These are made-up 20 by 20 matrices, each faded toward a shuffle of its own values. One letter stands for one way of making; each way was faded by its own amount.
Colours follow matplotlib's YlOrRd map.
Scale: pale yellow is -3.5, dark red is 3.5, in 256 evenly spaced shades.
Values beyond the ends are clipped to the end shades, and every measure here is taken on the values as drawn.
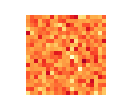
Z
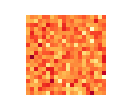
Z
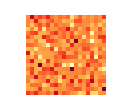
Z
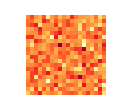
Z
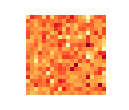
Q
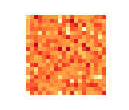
Z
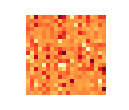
Q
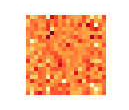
Q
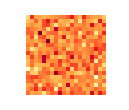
Z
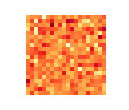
Z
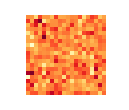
Z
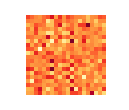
Q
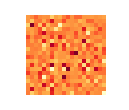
Q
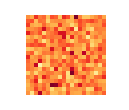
Z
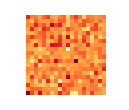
Z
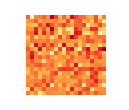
Q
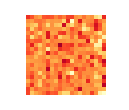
Q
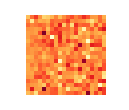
Z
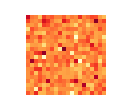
Z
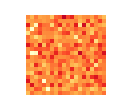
Z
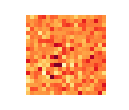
Q
